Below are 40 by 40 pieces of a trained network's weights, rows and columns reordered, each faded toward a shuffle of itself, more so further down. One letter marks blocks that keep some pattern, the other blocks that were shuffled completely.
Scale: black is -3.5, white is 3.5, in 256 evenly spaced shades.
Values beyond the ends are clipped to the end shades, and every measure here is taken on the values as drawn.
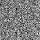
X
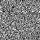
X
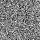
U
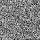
X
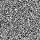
U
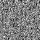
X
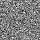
U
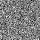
U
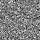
U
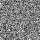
X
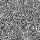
X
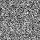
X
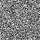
X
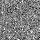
U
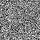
U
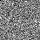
U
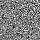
U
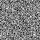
U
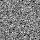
U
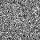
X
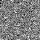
X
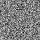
U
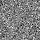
U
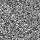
U
